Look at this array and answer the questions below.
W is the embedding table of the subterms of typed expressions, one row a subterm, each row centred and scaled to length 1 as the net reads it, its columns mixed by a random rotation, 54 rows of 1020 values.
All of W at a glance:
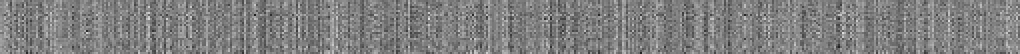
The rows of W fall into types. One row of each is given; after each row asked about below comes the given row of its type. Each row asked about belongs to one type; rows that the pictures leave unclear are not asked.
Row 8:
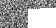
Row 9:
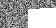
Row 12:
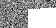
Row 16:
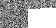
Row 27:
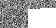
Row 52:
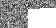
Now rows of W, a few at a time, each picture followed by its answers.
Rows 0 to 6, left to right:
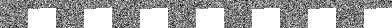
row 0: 8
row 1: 9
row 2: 8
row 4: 16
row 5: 9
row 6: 27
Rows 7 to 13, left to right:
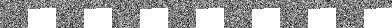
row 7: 16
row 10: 16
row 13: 52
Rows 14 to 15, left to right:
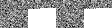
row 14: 12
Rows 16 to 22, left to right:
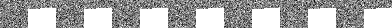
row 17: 27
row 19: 52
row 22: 52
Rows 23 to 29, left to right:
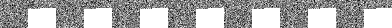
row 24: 52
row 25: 12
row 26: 9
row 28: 12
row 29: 16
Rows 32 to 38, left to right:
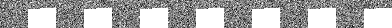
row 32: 9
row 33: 27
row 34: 52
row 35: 16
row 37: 16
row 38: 8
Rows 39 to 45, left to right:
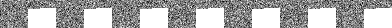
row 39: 52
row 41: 52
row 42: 27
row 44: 27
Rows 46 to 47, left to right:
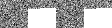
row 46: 8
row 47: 16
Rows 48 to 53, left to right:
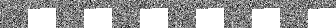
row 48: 27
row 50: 8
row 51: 52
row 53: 8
